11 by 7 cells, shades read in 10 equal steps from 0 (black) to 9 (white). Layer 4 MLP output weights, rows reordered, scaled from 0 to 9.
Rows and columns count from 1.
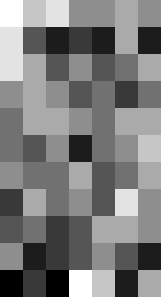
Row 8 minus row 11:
2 4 4 -4 -4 7 -1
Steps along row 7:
down same up down up up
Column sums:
53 48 40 47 45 51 52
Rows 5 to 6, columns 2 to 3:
6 6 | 3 5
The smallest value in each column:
0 1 0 1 1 1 1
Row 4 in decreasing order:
6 5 5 4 4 3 2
